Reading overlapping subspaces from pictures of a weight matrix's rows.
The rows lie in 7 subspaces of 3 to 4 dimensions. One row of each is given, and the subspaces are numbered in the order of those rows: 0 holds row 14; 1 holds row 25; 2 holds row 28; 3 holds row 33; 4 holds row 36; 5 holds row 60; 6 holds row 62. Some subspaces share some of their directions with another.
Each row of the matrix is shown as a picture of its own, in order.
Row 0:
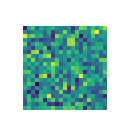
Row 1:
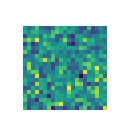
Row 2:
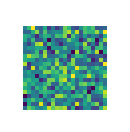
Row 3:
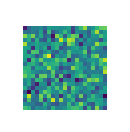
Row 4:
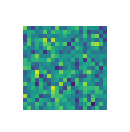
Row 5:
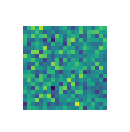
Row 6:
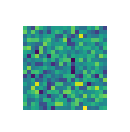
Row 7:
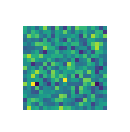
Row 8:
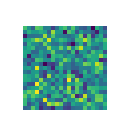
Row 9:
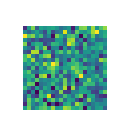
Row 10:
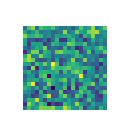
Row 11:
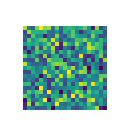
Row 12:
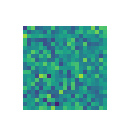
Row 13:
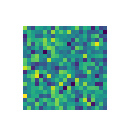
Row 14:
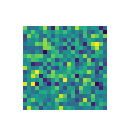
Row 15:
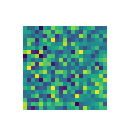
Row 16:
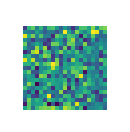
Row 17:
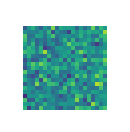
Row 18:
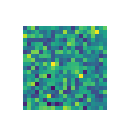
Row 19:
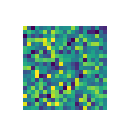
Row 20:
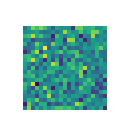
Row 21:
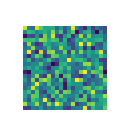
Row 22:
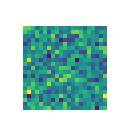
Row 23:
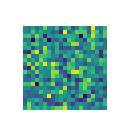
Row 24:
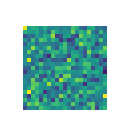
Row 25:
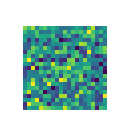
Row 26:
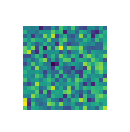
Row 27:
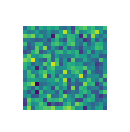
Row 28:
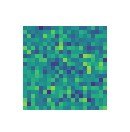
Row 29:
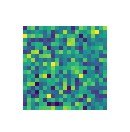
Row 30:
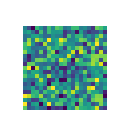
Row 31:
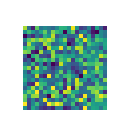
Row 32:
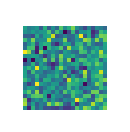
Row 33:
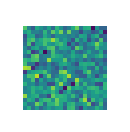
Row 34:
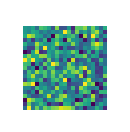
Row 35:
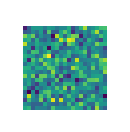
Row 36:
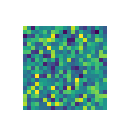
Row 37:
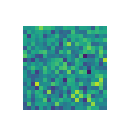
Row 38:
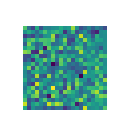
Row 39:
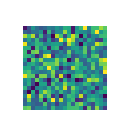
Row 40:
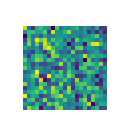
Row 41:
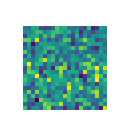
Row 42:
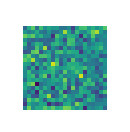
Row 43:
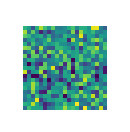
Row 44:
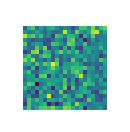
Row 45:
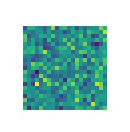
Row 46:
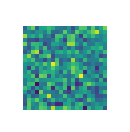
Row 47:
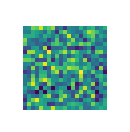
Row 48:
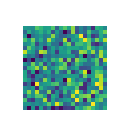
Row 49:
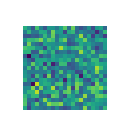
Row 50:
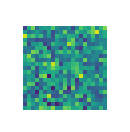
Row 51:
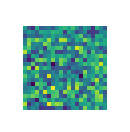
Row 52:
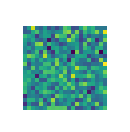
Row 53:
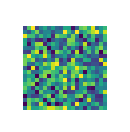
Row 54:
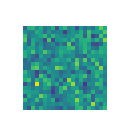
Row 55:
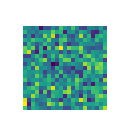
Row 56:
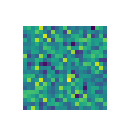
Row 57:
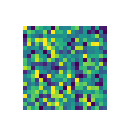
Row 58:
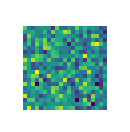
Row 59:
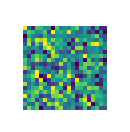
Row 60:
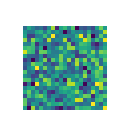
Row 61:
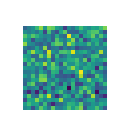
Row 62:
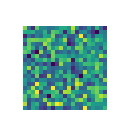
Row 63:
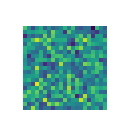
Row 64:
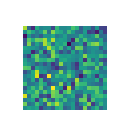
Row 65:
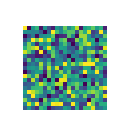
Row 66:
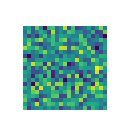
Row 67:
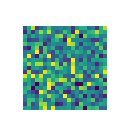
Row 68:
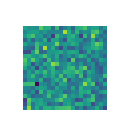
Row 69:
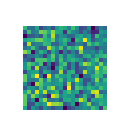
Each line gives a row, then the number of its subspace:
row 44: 0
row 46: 6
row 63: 5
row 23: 3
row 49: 0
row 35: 4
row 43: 6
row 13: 3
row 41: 6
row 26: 2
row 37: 2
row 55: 2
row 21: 4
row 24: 1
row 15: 3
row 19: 5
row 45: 0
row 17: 3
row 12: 2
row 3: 4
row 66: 0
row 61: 4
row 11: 2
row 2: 4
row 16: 0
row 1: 6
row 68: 2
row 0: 1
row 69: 6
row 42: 3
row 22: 4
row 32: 0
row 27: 3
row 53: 4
